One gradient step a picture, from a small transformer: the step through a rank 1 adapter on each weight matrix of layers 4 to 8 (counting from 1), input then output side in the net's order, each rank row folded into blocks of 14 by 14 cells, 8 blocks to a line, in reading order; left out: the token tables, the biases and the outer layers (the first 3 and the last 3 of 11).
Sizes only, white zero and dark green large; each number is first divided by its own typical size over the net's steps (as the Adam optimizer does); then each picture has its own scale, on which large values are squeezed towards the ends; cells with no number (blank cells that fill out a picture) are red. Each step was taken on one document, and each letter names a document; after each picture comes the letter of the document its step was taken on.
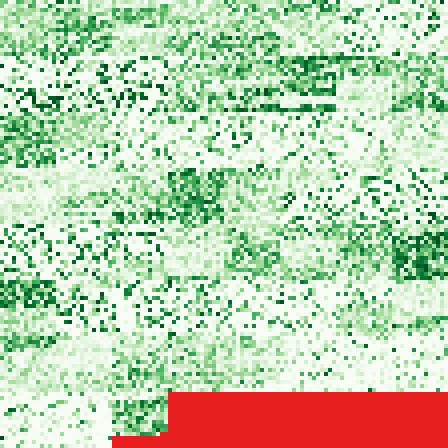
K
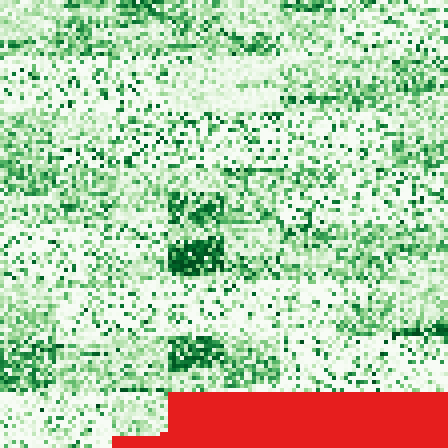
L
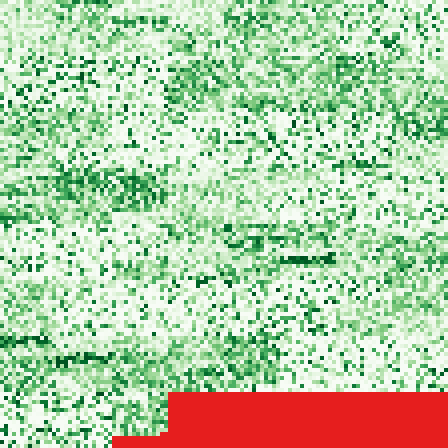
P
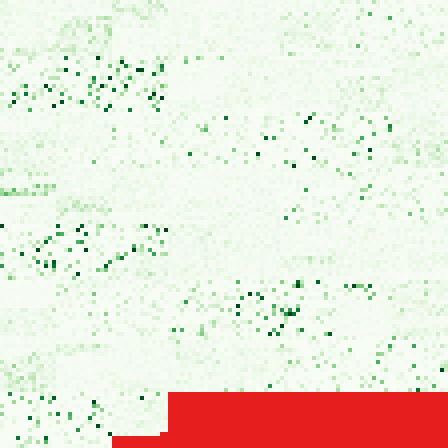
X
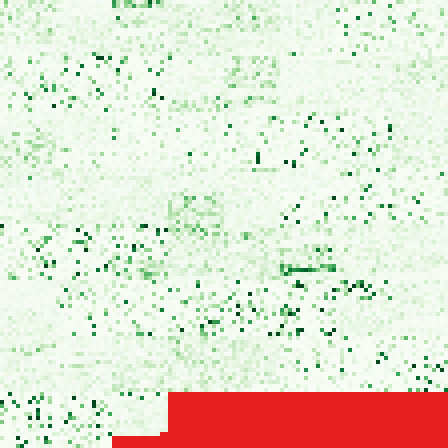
X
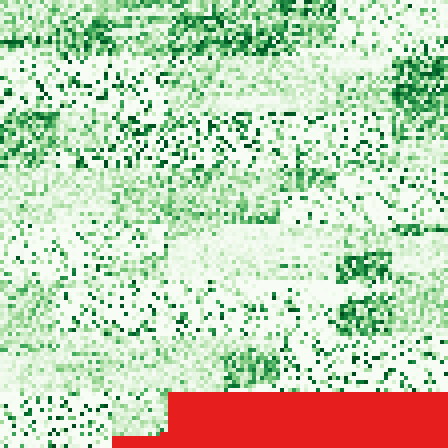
L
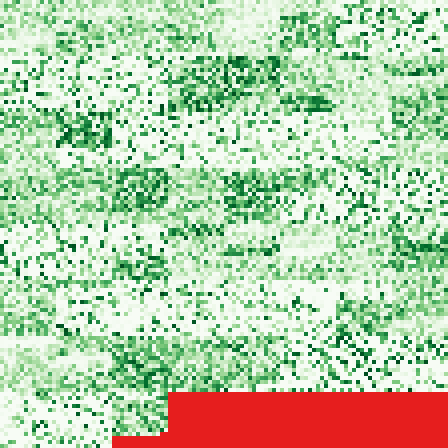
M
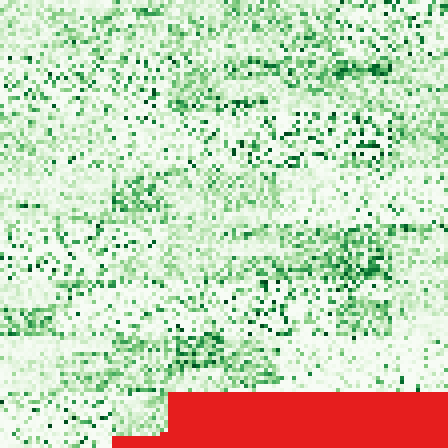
P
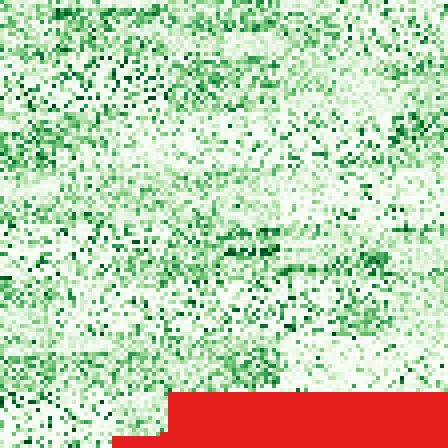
P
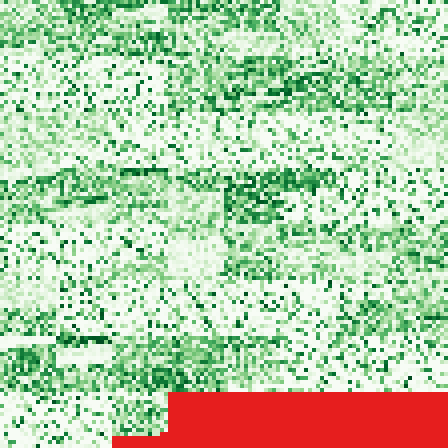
M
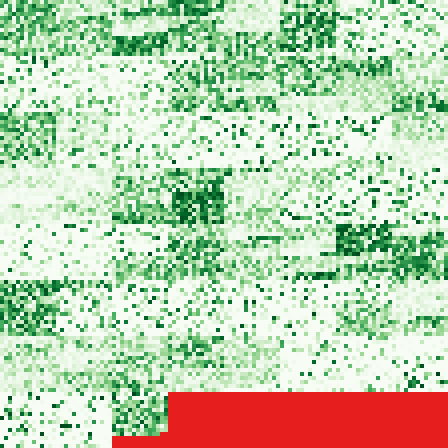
K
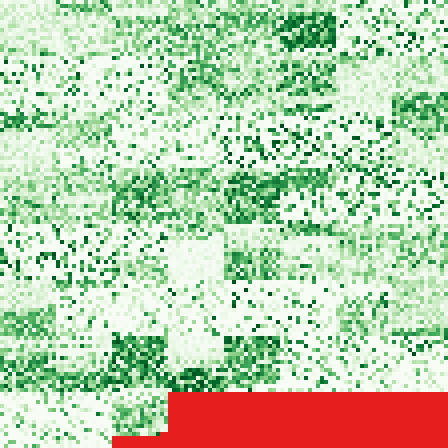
M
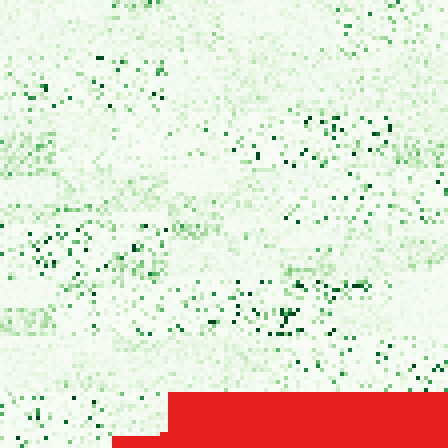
X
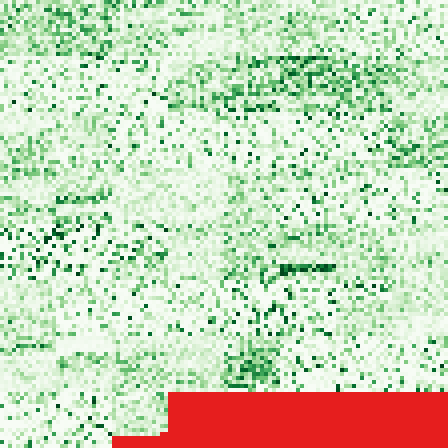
P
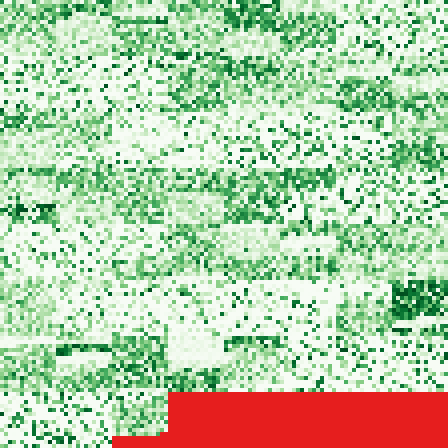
M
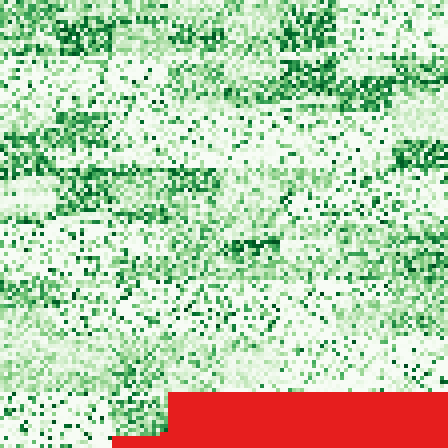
K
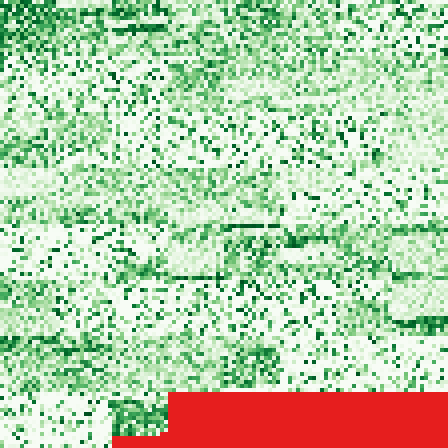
K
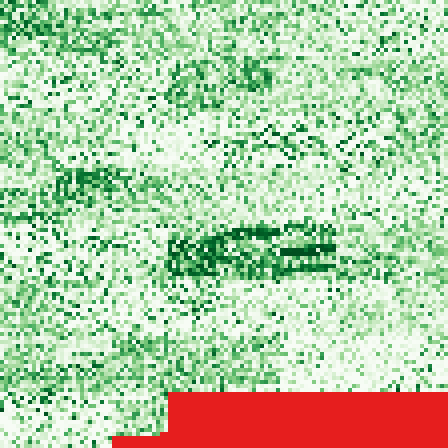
P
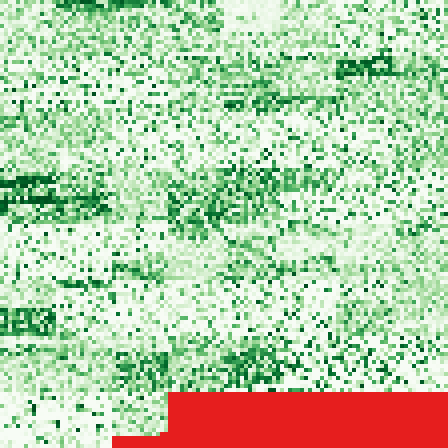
M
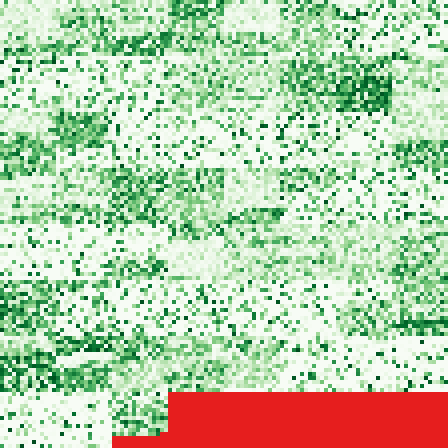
K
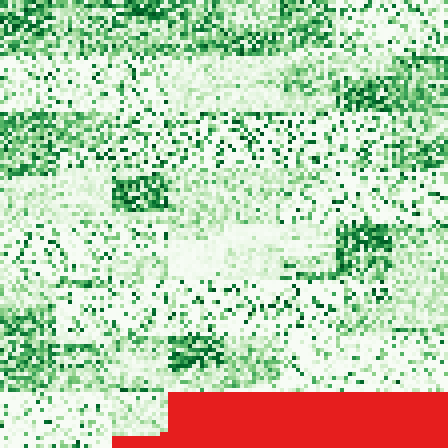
L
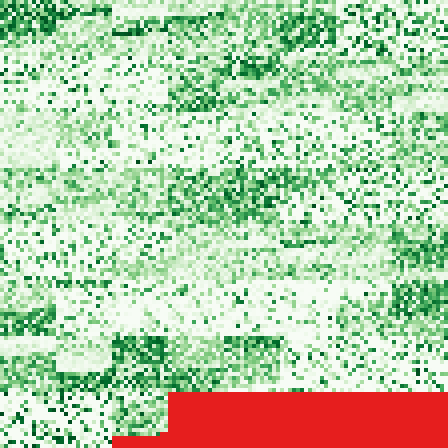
M
